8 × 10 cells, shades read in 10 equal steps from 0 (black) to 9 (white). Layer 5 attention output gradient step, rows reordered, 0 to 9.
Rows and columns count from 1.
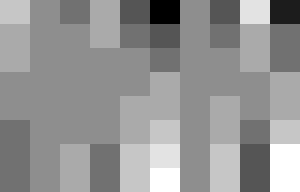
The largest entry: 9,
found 3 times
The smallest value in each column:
4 5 4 4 3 0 5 3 3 1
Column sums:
41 40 41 40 43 43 40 43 40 46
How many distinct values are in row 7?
7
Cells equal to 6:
16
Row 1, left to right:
7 5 4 6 3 0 5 3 8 1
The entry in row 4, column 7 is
5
